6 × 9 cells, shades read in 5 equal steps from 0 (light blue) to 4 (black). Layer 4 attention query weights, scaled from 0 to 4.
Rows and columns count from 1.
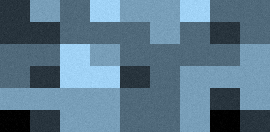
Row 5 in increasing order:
1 1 1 1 1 1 2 2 3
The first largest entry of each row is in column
1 1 1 2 8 1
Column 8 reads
2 3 2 1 3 4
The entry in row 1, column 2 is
1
